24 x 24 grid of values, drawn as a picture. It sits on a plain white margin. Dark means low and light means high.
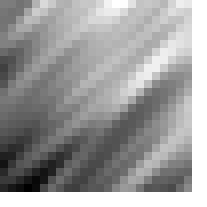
Ninth with the lowest average: bottom left. Mirror symmetry: none. Lone odd cells: none. Slope: up to the top right. Grain: diagonal, up to the right.
